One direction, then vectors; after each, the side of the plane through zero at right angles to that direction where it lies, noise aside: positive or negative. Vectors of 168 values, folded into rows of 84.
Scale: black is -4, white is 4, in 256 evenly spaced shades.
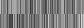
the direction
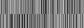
positive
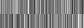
positive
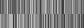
negative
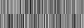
positive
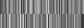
negative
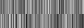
negative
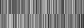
negative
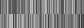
negative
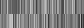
negative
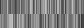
negative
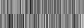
positive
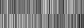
negative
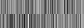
positive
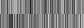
positive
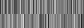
negative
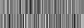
positive
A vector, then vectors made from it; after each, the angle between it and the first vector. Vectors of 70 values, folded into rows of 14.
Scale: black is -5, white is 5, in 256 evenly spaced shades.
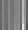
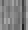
nearly opposite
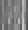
nearly parallel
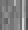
nearly parallel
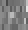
orthogonal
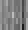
nearly opposite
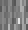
partly aligned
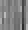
nearly opposite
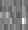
partly aligned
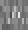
orthogonal
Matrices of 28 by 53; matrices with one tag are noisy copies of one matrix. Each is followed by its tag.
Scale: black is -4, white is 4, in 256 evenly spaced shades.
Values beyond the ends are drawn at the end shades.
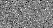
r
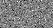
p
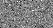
p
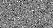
p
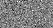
p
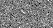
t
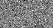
p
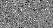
r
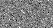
t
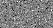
p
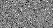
r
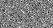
t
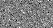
t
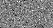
p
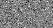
r
